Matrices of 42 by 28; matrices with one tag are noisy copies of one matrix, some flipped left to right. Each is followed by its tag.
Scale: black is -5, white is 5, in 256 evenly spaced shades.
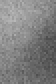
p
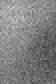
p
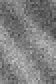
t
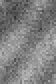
t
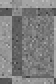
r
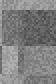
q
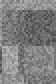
q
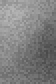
p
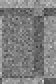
r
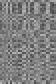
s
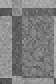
r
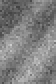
t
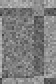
r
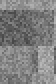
q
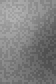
p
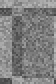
r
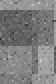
q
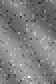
t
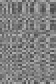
s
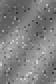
t
